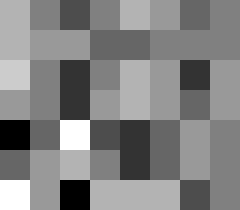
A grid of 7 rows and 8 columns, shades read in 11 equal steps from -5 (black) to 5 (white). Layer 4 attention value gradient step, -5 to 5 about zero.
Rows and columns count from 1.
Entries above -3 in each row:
8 8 6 7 6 7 7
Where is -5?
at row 5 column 1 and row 7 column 3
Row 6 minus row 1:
-3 1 4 0 -5 -2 2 0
